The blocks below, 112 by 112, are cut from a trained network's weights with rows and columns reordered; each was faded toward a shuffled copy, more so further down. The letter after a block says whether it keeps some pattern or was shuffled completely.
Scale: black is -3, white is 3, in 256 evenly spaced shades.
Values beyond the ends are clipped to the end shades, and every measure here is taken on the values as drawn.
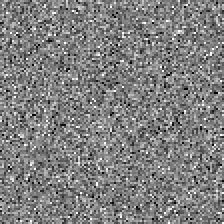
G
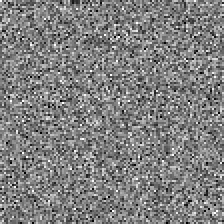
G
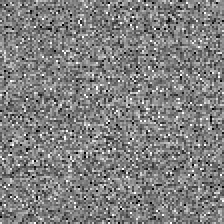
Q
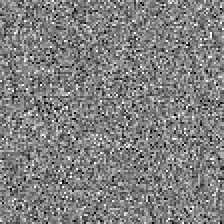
G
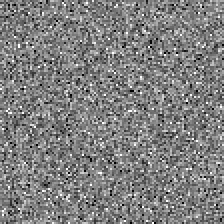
G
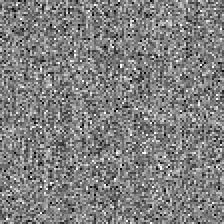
Q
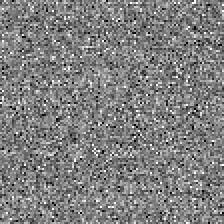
Q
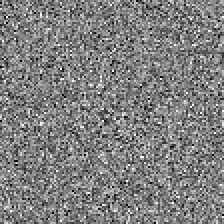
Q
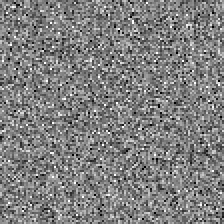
G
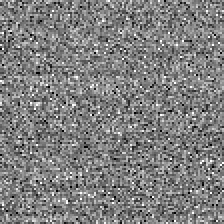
Q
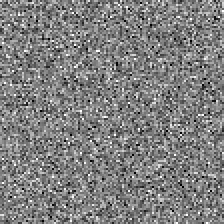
G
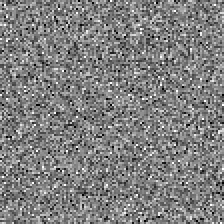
G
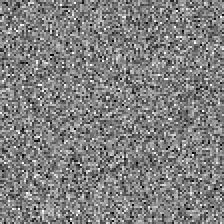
Q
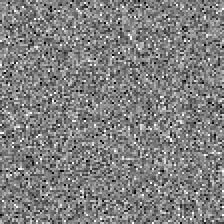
G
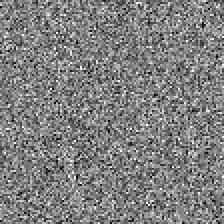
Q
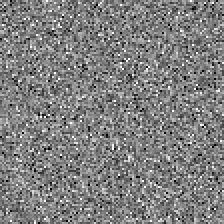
G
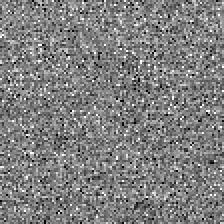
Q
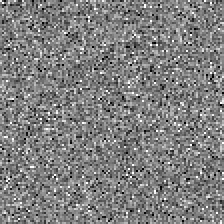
G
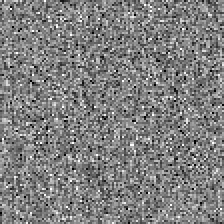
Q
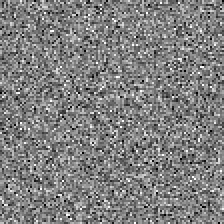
G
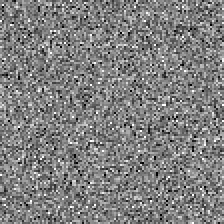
G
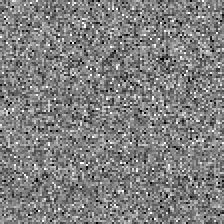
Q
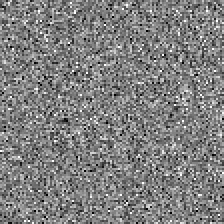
G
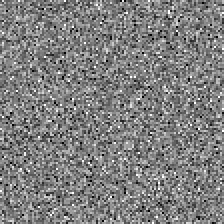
G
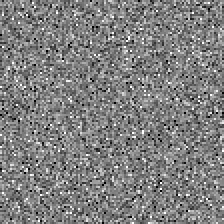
G
